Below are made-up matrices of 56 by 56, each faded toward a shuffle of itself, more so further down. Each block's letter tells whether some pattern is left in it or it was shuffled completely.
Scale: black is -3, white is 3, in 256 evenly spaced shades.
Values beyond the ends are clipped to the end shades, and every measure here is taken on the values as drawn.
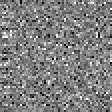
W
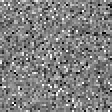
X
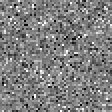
X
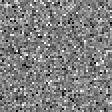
X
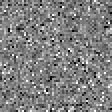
X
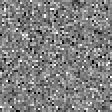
X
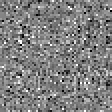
W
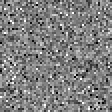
X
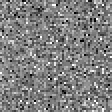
X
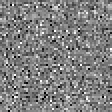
W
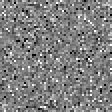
X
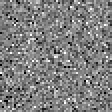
X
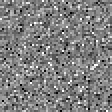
X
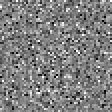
W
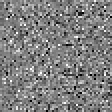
W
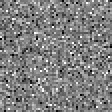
X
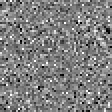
W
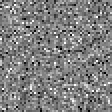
W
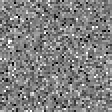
X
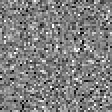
W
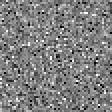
X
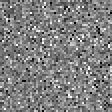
X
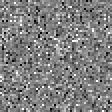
W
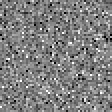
X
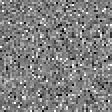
W
